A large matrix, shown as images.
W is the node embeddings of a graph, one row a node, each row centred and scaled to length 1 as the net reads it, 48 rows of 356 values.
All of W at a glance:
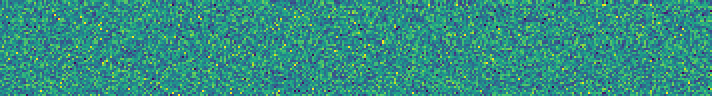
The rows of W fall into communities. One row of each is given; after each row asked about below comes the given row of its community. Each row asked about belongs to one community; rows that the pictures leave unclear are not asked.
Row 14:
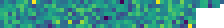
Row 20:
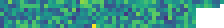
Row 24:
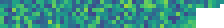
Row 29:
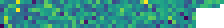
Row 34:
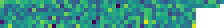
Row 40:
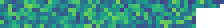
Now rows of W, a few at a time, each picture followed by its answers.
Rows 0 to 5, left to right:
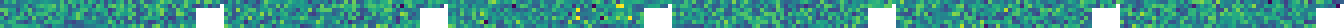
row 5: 40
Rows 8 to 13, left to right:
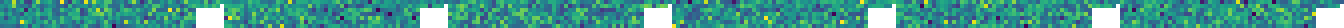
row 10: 24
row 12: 24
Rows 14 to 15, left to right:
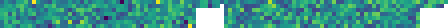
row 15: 29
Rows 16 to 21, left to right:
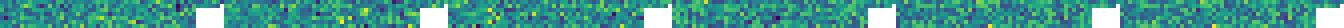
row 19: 14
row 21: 20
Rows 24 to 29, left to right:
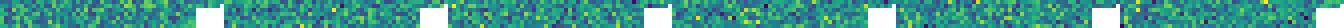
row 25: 34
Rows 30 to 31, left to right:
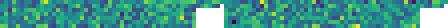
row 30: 29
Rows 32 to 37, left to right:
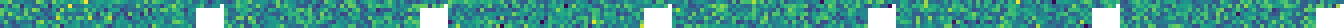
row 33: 24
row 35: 29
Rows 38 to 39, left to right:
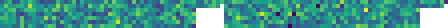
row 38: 14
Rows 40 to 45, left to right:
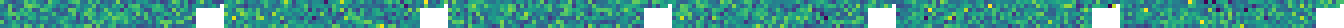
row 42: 14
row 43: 40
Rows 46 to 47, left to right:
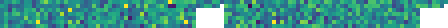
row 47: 24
